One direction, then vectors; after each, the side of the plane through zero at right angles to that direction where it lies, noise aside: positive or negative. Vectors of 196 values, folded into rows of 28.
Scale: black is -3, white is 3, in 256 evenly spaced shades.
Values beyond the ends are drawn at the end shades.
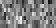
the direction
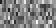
negative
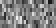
positive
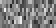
positive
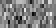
negative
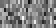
negative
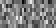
positive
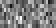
positive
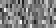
positive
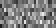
positive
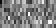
negative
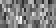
positive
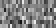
negative
